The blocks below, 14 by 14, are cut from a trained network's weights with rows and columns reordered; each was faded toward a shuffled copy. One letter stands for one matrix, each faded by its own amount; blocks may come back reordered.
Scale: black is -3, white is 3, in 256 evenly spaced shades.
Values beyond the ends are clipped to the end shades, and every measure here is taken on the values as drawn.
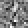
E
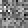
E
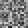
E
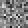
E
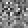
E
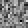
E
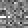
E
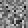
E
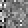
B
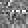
E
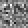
E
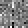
B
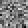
E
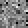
B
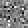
B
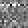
E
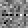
B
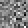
E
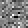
B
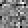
B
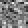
E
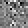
B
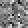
B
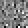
B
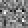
B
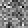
E
